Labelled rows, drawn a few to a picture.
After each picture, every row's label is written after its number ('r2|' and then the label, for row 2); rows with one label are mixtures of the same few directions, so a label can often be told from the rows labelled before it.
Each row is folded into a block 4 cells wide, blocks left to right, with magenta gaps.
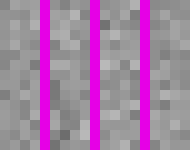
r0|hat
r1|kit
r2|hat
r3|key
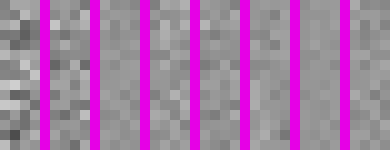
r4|key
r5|hat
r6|hat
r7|hat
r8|hat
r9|kit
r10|hat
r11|hat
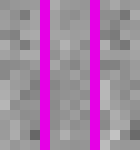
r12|kit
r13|key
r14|kit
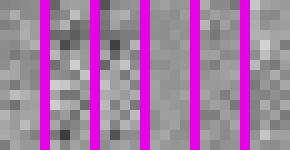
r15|key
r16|key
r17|key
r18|kit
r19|hat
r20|key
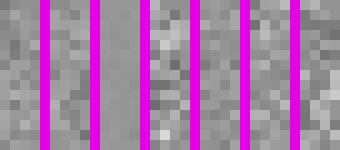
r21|key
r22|kit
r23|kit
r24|key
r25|hat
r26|hat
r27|kit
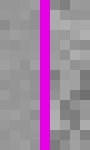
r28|hat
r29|kit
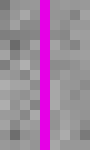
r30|key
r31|kit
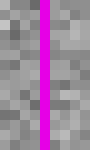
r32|hat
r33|key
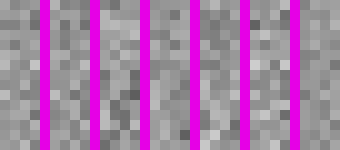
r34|hat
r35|hat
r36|kit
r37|kit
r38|kit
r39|hat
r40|hat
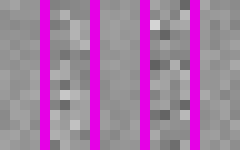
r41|kit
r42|key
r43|kit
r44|hat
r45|hat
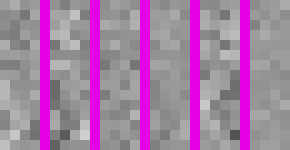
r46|kit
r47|kit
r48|hat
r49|kit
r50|kit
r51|hat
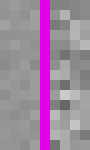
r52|hat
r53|key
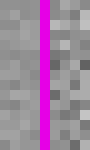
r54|key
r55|hat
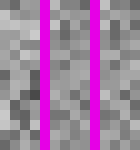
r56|kit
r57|hat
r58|hat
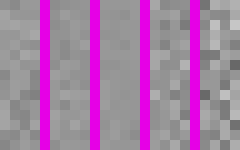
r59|kit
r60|key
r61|kit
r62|hat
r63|hat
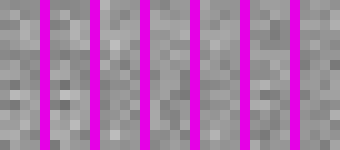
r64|key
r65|key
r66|key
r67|kit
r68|key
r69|key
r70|hat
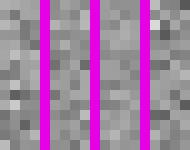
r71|key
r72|hat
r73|key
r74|hat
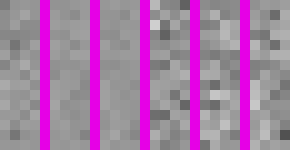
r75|key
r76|kit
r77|kit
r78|hat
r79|key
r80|kit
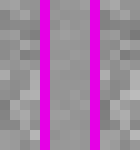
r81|kit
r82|hat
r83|kit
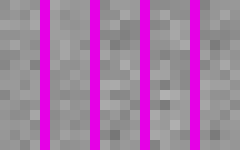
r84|hat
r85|key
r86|key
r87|key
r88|key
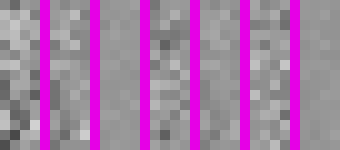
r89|kit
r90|kit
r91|hat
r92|key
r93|kit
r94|hat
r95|kit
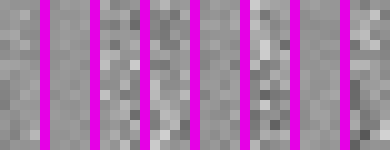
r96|kit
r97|hat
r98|hat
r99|kit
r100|hat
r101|key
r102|kit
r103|kit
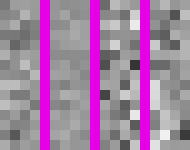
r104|key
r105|key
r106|hat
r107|kit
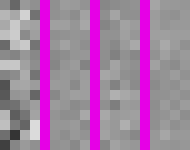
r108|kit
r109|hat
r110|key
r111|key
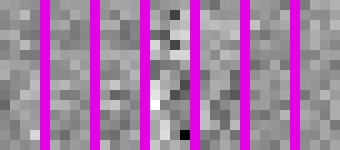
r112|kit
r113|key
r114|key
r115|kit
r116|kit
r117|hat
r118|hat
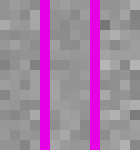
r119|hat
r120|kit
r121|hat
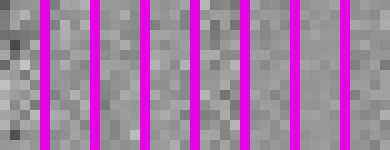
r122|key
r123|hat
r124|kit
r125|hat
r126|hat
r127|hat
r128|hat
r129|hat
